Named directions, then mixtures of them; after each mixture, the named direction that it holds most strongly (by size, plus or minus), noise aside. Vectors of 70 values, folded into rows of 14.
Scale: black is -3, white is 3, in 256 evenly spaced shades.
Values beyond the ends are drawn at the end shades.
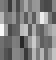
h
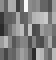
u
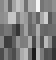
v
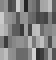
u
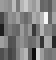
u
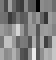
v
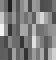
h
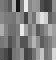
h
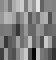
v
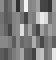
u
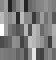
u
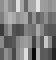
v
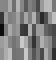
h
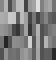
v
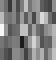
h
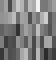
v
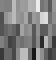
v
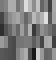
u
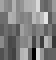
v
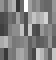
u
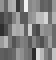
u
